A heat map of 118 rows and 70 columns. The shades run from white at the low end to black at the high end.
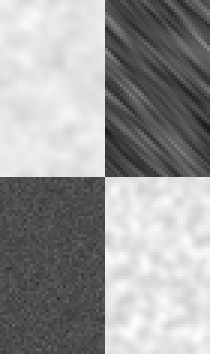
It is made of 2 by 2 panels. Panel 1,1: very low, blotchy, faint in contrast. Panel 1,2: high, slanting down to the right. Panel 2,1: high, fine-grained, faint in contrast. Panel 2,2: very low, blotchy, faint in contrast.
